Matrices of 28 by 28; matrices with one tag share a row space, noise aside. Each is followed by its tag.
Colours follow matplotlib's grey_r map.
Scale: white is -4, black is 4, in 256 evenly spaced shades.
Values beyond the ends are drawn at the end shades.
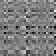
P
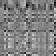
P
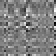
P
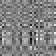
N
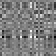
N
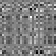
N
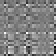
P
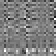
P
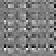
P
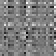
P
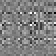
N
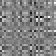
N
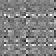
P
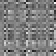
P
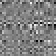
N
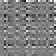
P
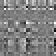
P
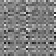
P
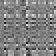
P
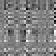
P
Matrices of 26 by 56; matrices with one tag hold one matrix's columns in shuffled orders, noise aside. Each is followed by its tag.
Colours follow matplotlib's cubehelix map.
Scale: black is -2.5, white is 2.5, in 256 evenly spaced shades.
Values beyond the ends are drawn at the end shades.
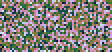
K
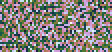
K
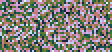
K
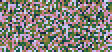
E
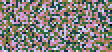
E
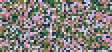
E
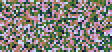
K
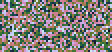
E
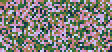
K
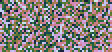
E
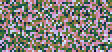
K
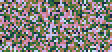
E
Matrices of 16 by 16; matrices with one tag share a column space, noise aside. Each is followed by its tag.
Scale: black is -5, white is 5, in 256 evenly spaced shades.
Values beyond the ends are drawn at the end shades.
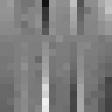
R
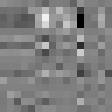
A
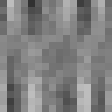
R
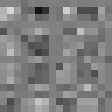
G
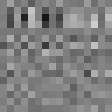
A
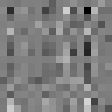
G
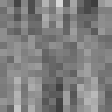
R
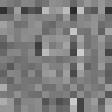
G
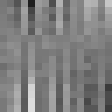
R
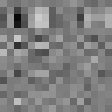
A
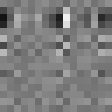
A
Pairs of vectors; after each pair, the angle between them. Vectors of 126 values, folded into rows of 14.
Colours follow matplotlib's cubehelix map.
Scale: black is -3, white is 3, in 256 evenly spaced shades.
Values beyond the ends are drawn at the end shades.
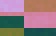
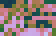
partly opposed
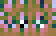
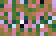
nearly parallel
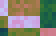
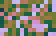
orthogonal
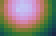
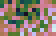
partly opposed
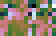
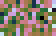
partly aligned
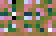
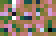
nearly opposite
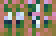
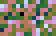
partly opposed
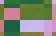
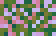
orthogonal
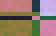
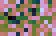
partly aligned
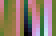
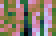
nearly parallel
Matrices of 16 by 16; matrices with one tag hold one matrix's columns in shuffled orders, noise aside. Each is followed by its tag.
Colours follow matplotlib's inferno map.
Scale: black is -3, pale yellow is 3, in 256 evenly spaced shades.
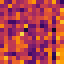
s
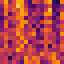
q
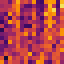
q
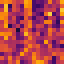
q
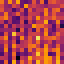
s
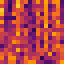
q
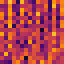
q
